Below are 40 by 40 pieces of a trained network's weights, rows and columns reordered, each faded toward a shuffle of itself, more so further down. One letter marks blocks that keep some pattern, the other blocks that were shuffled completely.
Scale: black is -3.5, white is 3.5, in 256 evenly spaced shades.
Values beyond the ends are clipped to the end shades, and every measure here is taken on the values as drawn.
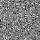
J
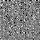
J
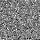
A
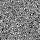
A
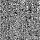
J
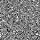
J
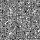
J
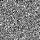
A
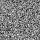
A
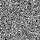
A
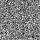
A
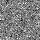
A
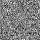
J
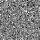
J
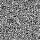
A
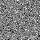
A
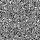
A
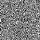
J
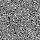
A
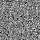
A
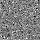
A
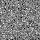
A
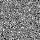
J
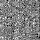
J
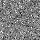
A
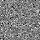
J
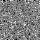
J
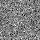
A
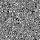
J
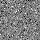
A
